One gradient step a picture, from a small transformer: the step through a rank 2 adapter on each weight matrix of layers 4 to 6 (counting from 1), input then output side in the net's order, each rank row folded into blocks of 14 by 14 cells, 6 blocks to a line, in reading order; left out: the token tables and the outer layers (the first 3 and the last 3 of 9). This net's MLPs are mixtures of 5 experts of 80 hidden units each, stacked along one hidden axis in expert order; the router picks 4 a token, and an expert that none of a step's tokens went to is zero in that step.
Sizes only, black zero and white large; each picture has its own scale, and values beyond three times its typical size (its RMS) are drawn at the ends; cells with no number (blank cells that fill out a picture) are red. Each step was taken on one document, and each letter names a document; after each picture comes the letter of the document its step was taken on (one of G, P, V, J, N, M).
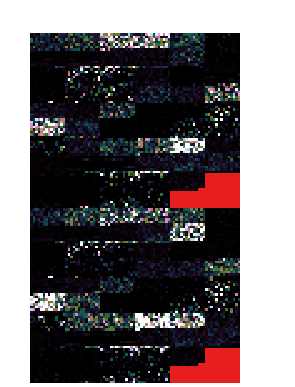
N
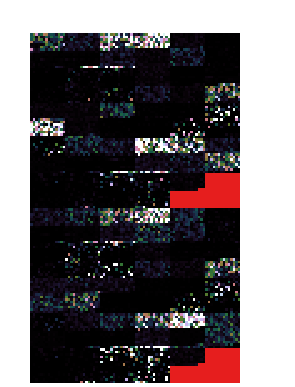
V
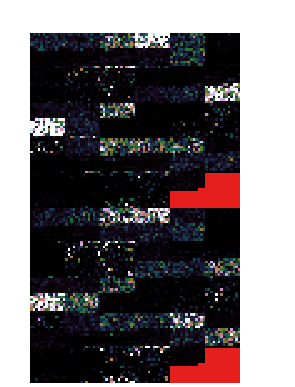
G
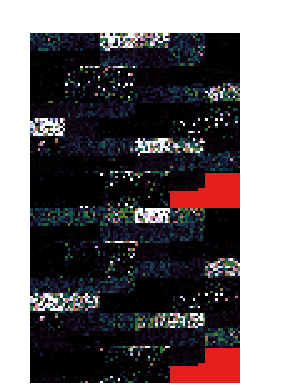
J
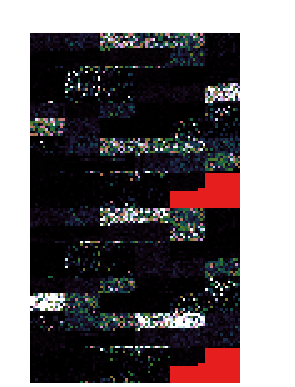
N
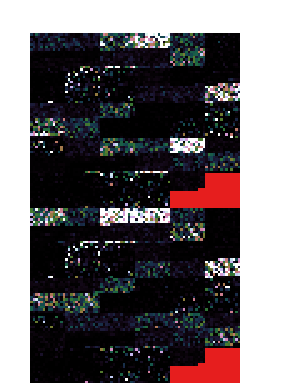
N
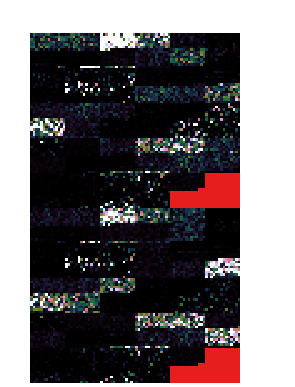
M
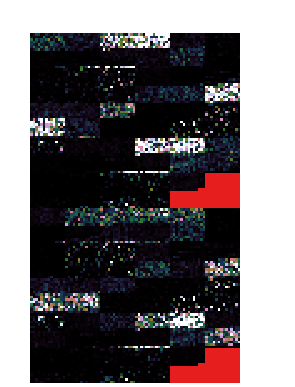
G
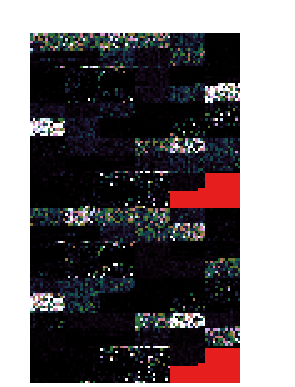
V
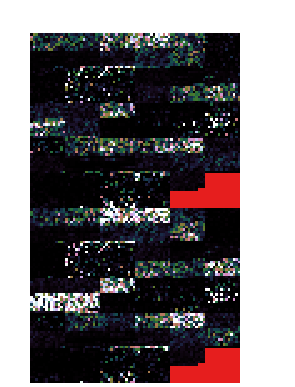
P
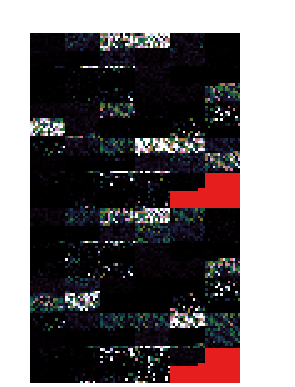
V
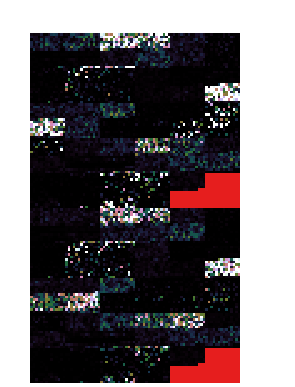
P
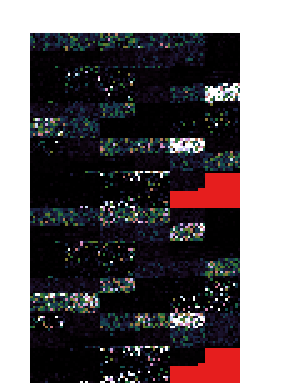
G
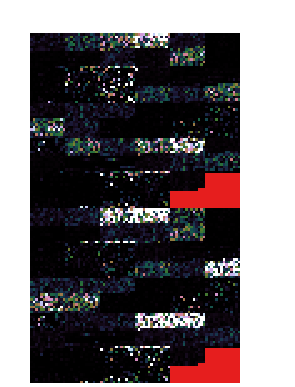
J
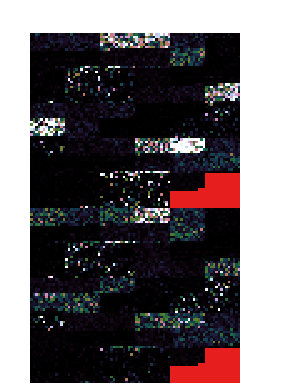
N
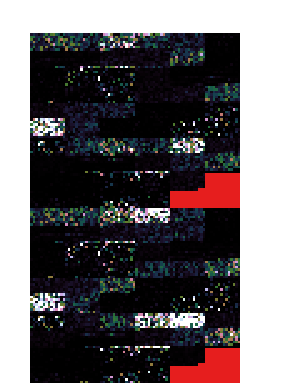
G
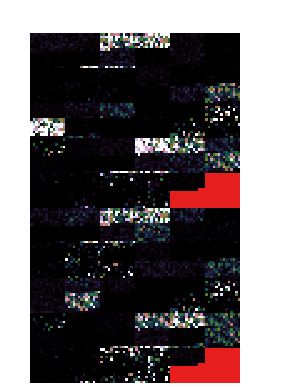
V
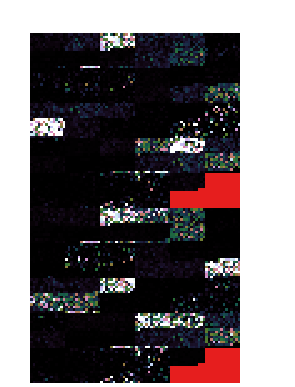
M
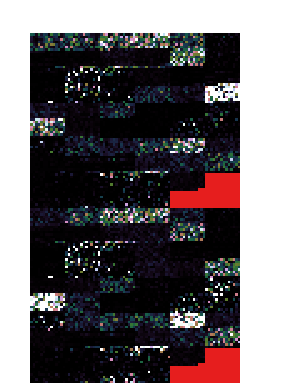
N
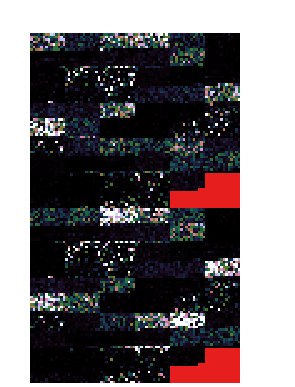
G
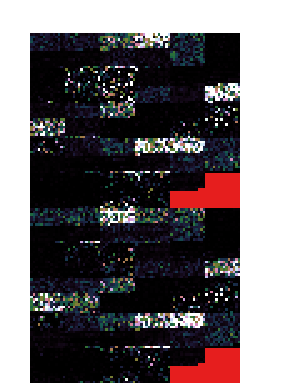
J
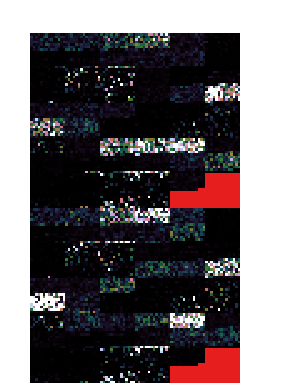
G
